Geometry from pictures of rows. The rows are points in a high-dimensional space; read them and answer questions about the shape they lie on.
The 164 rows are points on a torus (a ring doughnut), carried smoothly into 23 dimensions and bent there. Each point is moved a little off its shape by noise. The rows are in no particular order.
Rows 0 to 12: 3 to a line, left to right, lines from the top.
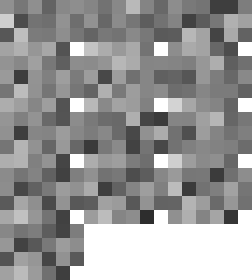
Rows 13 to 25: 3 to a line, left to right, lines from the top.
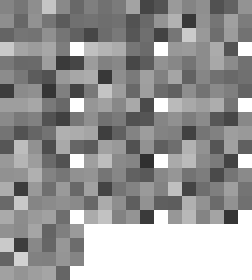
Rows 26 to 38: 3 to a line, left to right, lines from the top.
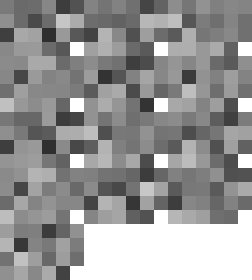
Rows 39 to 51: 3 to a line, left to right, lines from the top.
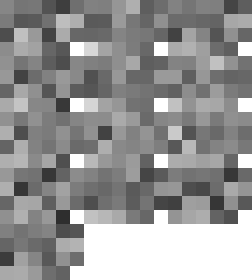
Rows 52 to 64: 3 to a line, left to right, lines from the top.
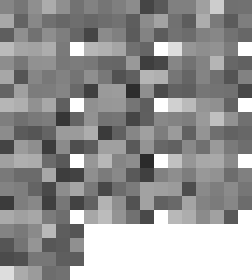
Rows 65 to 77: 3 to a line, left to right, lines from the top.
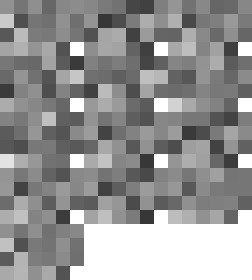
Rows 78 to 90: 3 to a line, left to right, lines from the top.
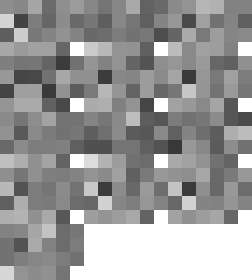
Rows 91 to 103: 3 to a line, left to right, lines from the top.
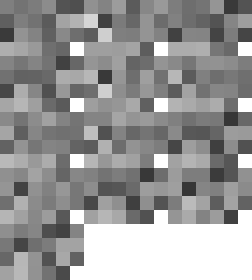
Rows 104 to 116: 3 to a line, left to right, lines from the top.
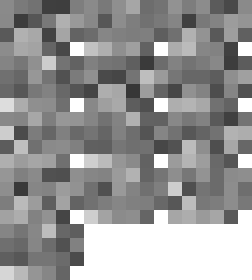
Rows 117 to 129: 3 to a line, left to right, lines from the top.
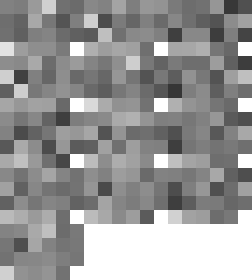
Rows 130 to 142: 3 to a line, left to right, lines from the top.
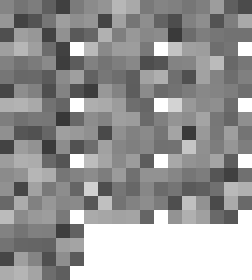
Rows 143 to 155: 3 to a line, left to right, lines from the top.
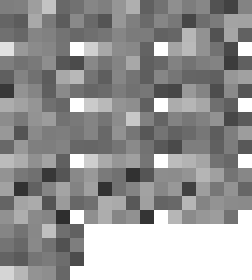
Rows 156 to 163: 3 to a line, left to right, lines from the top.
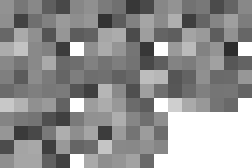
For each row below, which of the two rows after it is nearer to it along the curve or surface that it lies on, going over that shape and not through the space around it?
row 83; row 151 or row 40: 40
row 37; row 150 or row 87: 150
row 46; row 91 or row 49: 49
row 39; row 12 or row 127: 12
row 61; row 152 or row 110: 152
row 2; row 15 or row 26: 26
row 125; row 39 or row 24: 39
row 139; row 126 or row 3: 3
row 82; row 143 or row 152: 152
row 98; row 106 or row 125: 106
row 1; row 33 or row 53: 33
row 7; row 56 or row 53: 56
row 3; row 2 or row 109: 2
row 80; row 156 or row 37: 156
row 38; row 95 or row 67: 95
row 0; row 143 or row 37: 143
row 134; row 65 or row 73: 73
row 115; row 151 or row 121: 121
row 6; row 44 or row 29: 29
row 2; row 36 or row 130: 36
